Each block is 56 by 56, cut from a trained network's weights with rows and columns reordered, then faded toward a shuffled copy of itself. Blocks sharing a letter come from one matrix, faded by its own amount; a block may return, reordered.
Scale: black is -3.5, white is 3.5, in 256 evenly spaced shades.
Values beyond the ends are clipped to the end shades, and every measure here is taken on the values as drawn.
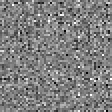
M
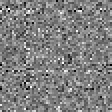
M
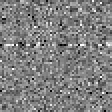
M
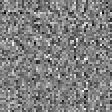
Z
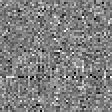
M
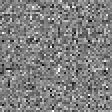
Z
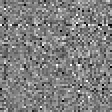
M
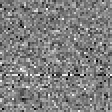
M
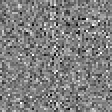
Z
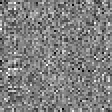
Z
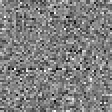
M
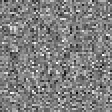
Z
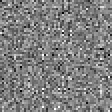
Z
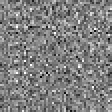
Z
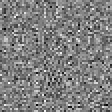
Z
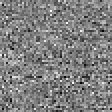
M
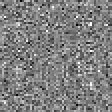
Z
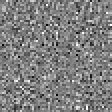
Z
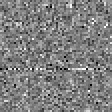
M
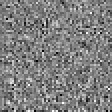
M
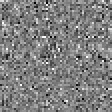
M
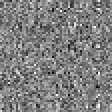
Z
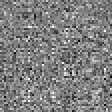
Z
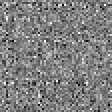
M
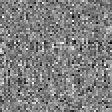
M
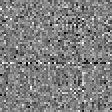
M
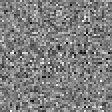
M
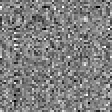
Z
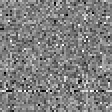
M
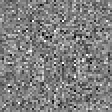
Z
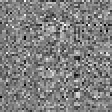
Z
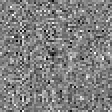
Z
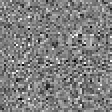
Z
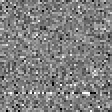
M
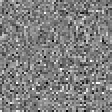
Z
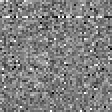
M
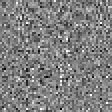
Z
